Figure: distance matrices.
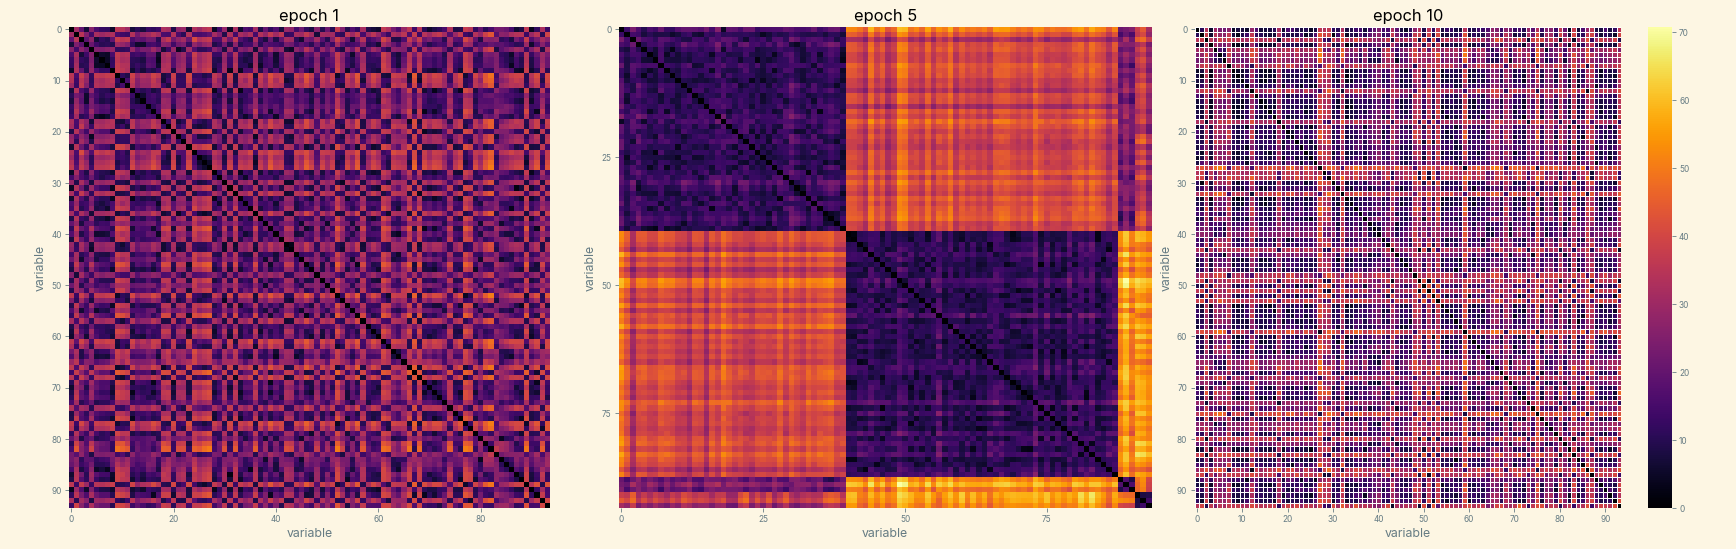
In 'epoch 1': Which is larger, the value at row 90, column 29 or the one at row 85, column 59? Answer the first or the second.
the second
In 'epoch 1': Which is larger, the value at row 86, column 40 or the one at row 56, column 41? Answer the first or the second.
the second
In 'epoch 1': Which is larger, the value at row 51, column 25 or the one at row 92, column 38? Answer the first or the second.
the first
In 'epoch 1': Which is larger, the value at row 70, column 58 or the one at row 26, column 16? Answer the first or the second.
the second
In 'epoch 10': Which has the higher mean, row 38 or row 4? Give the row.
4
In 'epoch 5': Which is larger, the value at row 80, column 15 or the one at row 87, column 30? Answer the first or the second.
the second
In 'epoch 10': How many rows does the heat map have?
94
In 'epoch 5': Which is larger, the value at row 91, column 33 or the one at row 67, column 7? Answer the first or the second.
the second
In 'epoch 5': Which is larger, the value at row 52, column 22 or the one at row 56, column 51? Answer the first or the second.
the first
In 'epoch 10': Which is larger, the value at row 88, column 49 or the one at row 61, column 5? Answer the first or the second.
the first
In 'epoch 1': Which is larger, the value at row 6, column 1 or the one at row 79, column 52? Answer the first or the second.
the second
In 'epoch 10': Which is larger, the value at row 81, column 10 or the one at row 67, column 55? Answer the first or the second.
the first
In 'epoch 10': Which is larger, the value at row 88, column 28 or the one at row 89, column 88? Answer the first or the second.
the first
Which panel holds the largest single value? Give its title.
epoch 5
